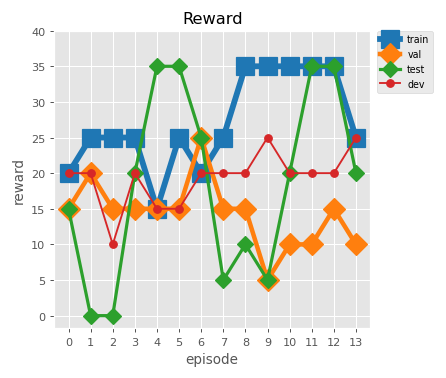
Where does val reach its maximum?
6
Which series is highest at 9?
train
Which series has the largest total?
train
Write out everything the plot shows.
Title: Reward
x-axis: episode, ticks 0 1 2 3 4 5 6 7 8 9 10 11 12 13
y-axis: reward, ticks 0 5 10 15 20 25 30 35 40
Legend: train, val, test, dev
Values:
train: 20 25 25 25 15 25 20 25 35 35 35 35 35 25
val: 15 20 15 15 15 15 25 15 15 5 10 10 15 10
test: 15 0 0 20 35 35 25 5 10 5 20 35 35 20
dev: 20 20 10 20 15 15 20 20 20 25 20 20 20 25
